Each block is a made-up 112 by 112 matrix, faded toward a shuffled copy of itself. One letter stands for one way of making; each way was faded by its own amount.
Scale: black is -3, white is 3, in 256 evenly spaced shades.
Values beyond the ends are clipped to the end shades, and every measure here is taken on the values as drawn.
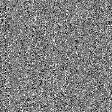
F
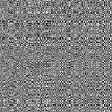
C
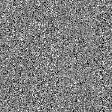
F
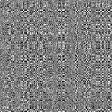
C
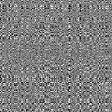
C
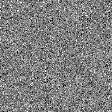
F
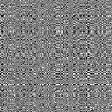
C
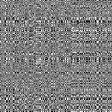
C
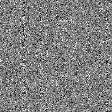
F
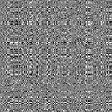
C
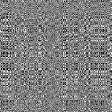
C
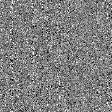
F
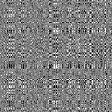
C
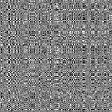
C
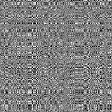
C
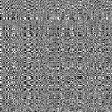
C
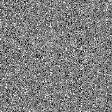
F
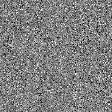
F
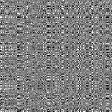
C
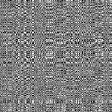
C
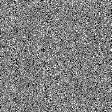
F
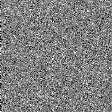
F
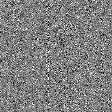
F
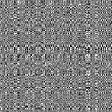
C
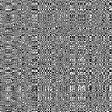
C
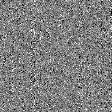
F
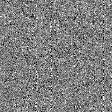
F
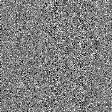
F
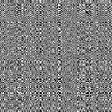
C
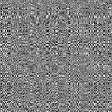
C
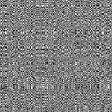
C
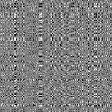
C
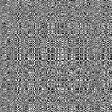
C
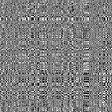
C
